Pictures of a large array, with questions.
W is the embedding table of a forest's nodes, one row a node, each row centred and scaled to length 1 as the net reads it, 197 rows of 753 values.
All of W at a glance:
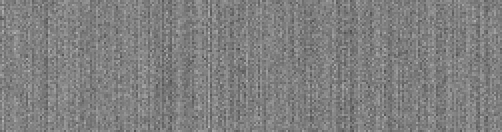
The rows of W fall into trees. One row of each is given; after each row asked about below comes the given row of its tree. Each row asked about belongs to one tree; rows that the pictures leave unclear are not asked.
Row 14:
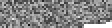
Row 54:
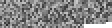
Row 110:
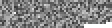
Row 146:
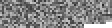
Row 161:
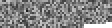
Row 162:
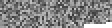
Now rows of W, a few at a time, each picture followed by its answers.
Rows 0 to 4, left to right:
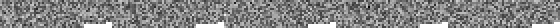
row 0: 110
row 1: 161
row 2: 162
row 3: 161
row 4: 146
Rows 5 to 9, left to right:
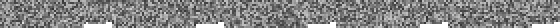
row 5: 110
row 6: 162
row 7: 14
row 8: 162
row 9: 110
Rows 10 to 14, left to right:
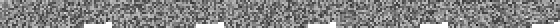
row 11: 161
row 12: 54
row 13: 162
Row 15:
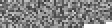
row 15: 146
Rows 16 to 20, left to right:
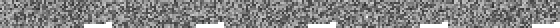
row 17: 110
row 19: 146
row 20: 54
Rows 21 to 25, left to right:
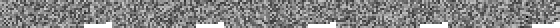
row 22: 54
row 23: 14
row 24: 162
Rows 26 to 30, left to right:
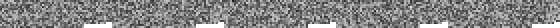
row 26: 161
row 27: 162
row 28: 162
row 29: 14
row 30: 162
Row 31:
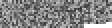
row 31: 54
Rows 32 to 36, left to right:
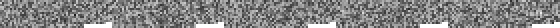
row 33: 14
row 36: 110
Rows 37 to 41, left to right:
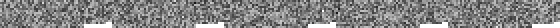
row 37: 54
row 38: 161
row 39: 162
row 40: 162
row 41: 54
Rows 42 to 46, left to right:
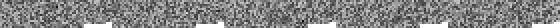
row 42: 14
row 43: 146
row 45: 54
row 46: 54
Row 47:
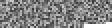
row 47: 161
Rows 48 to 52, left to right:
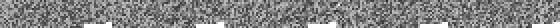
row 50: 54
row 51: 14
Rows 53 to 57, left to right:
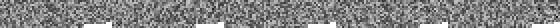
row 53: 14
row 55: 146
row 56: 14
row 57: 161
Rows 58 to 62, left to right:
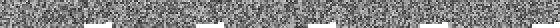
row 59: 110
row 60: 54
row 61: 161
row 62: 162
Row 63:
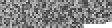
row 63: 54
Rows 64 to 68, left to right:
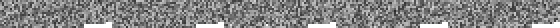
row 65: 146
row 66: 162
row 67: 54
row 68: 54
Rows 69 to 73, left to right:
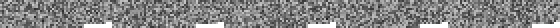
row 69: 146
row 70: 161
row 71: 14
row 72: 54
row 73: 54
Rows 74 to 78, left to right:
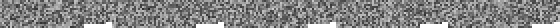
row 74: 54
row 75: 162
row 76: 54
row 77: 162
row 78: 54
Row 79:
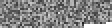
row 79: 162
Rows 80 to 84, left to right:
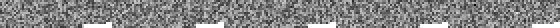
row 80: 14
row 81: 54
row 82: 54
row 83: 161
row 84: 161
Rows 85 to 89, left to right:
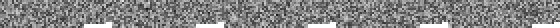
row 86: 146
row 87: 110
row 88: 110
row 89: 162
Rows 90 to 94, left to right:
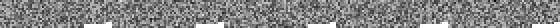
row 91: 161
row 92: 14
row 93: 54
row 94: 162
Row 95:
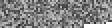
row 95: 162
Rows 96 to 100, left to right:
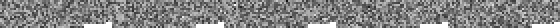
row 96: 54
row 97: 110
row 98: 110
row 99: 146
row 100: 14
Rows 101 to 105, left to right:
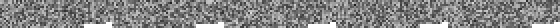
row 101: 54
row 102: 14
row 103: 162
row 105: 110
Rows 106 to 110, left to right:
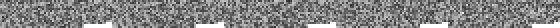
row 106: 14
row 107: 14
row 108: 14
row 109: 162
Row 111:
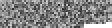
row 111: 54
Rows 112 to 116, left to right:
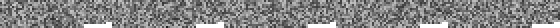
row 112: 14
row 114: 14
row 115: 54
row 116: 146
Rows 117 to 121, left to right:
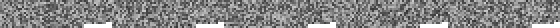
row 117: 14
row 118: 110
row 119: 162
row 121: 110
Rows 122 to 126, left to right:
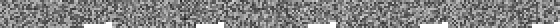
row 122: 54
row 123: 162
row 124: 146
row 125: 110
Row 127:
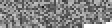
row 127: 14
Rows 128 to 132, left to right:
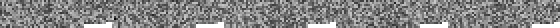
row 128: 14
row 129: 14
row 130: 14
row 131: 14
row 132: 14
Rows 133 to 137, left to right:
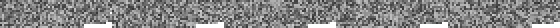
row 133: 162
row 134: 161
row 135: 54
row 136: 162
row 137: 14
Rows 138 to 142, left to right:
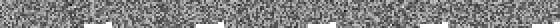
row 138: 54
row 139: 14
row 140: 161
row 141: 14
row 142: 146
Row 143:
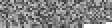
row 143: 14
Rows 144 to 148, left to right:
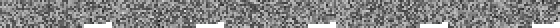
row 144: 14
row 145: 54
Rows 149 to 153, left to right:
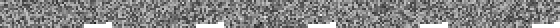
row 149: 161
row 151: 14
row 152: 14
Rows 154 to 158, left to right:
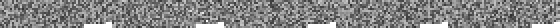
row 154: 54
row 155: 161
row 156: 14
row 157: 54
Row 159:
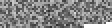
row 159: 14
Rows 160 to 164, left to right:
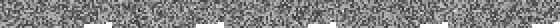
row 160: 162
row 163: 162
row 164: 54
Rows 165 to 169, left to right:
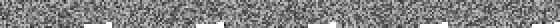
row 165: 14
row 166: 54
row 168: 14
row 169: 162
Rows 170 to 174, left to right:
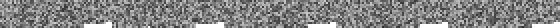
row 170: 54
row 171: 161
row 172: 14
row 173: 14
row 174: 54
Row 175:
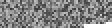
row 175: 54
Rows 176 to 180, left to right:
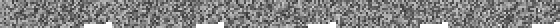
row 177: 54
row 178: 54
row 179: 162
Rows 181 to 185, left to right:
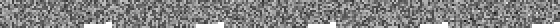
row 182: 161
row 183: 146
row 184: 162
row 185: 161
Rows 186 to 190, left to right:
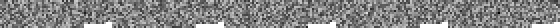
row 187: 14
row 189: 54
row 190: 161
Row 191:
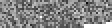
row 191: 14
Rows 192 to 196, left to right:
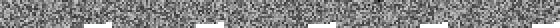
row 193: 146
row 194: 162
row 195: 162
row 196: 54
